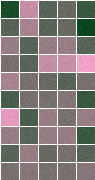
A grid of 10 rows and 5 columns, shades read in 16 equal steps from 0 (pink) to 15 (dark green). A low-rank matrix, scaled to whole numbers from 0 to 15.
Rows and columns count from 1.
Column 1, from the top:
14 10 6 8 5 11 1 6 10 8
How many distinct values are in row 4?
4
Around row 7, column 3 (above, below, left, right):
8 6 11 8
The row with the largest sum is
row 2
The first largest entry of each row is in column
1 5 2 2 4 5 2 5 1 1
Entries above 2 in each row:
5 5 5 4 5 5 4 5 5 5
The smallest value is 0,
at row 4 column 5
